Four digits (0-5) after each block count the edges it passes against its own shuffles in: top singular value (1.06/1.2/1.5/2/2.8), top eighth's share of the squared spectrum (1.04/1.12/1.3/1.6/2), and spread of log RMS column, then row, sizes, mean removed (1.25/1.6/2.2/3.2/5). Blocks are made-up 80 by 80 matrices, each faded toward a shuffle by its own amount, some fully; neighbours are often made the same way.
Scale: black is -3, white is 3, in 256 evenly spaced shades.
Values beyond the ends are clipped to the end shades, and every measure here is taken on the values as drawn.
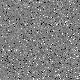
1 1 0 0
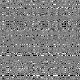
4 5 1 4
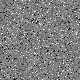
1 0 0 0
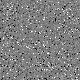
2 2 0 1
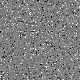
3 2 0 0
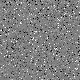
0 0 0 0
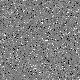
0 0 0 0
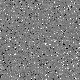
2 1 0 0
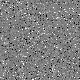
1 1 0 0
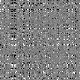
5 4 3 3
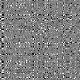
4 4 3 3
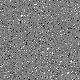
2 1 0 0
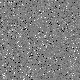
0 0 0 0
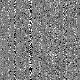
2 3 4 0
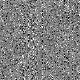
1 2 3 0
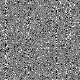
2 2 2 0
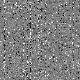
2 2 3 0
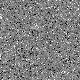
1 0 0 0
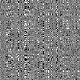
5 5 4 2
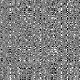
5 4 3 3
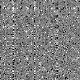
4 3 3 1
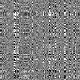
5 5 4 3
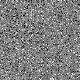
3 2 1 0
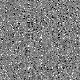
3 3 2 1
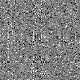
3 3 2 1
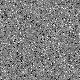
2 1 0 0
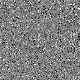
3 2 1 1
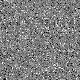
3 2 1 0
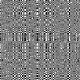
5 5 4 4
